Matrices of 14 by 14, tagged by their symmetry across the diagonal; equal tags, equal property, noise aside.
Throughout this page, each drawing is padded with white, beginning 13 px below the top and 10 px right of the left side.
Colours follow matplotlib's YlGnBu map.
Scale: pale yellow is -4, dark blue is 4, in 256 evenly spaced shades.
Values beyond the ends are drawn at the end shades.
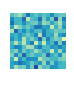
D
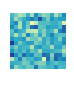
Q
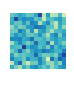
Q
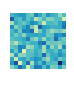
Q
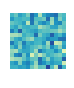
D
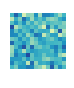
D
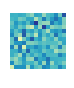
D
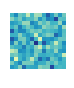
D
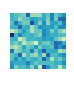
Q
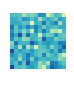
D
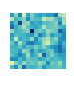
Q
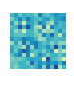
D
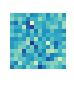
Q
